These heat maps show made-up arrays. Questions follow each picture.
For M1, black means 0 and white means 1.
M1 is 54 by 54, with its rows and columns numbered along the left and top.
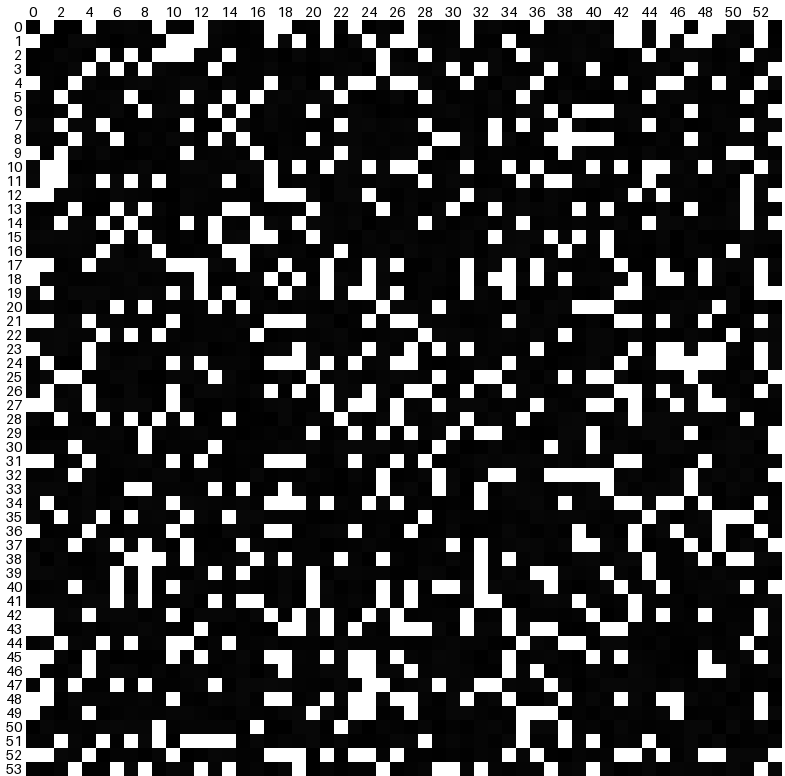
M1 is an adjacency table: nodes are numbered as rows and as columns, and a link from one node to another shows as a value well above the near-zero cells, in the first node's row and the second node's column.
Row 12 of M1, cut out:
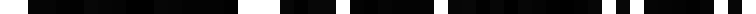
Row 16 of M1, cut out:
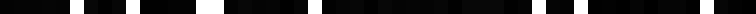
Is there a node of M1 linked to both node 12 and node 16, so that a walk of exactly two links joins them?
no
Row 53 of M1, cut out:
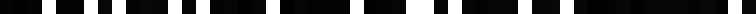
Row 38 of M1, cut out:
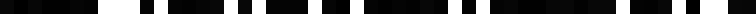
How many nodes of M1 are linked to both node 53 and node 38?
3
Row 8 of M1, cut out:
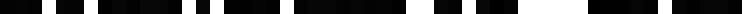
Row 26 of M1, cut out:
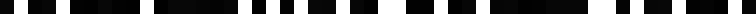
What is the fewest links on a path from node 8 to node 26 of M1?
3
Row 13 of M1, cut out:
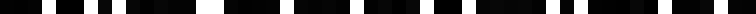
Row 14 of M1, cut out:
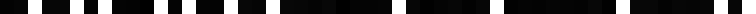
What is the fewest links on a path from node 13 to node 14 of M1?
1
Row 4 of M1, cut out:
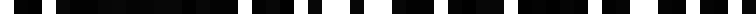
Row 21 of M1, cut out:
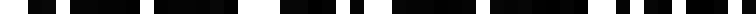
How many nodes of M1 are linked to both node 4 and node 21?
8
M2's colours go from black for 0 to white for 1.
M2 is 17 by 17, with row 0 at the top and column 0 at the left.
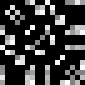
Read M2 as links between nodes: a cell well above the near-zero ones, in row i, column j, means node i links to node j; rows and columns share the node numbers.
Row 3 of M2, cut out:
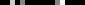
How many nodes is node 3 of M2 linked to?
4
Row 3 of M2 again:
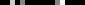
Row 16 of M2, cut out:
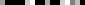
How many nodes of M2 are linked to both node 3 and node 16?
1
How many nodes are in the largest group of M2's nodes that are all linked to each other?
7
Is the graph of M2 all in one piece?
yes
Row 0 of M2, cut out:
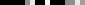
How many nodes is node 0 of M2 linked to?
7
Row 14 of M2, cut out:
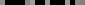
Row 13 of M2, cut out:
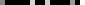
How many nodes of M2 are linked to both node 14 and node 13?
4
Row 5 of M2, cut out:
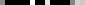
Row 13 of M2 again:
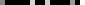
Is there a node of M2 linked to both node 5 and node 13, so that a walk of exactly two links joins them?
yes
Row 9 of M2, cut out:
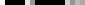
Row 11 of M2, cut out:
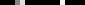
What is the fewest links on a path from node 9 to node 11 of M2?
3
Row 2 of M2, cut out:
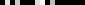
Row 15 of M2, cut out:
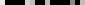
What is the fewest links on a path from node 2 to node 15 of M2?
4
